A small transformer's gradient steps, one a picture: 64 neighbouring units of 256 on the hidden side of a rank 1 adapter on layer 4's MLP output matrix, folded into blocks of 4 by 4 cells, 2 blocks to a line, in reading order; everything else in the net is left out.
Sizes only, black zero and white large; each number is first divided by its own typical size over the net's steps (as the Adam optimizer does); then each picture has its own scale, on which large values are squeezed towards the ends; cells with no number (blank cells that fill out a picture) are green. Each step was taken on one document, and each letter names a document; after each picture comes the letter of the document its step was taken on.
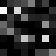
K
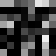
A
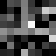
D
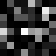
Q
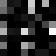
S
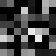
D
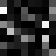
K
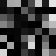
A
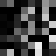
D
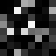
Q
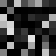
A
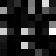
S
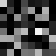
D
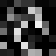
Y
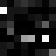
K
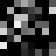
Y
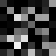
D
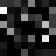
K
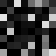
A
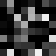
D
